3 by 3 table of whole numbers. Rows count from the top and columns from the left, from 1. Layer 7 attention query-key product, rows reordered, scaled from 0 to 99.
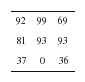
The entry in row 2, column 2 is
93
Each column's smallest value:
37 0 36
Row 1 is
92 99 69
